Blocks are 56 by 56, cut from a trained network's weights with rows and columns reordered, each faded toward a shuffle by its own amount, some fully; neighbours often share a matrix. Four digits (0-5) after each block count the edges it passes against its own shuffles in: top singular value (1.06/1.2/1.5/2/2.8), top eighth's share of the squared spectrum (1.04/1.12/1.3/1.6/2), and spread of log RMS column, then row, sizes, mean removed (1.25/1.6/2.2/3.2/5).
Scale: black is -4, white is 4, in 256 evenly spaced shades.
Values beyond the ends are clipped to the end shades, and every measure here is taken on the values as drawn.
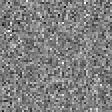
2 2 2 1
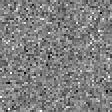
0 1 0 0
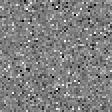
0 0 0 0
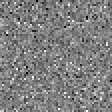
0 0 0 0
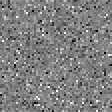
0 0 0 0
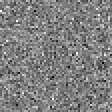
1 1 0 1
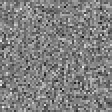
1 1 0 0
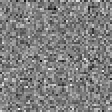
3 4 0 2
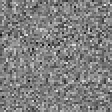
2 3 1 1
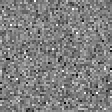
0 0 0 0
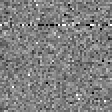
3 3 0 1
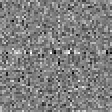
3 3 2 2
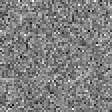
0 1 0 0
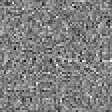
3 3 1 1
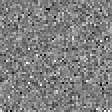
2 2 0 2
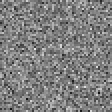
0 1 0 0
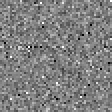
1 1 0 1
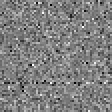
2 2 0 1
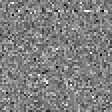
2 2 0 1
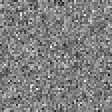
1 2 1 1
